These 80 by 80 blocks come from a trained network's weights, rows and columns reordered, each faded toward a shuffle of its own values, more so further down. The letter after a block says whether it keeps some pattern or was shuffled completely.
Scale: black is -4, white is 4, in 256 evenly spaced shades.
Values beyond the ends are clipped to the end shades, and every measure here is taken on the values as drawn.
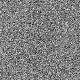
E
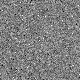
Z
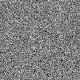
E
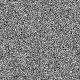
Z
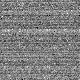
E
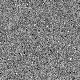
Z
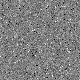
Z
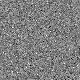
Z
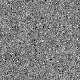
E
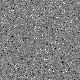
Z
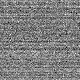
E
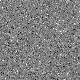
Z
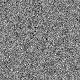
Z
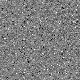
E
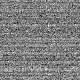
E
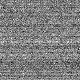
E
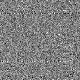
E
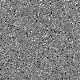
Z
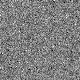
E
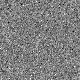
Z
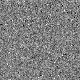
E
